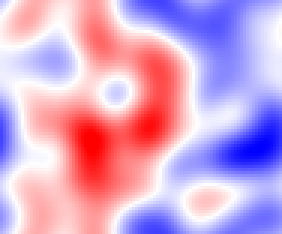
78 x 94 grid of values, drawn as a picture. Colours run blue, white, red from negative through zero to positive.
On average the colour sits 50% of the way up the scale. No lone cell stands out from its neighbours. The field is smooth, with broad soft blobs. There are no regular stripes. The top right is the smoothest part.
